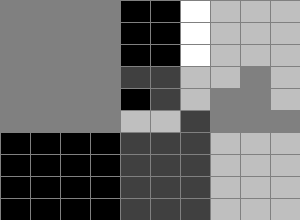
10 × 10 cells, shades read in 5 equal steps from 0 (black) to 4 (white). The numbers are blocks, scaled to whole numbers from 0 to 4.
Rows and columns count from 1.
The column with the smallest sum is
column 5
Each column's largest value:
2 2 2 2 3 3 4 3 3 3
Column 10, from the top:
3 3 3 3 3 2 3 3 3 3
